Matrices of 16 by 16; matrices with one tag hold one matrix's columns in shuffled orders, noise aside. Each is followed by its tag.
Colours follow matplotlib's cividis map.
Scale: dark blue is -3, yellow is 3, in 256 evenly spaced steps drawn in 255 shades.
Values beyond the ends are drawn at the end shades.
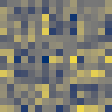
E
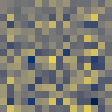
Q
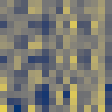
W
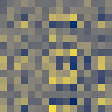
Q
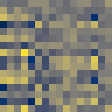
Q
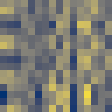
W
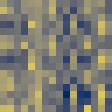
W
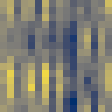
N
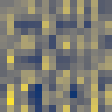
W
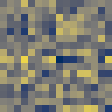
E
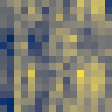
N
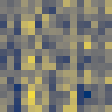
W
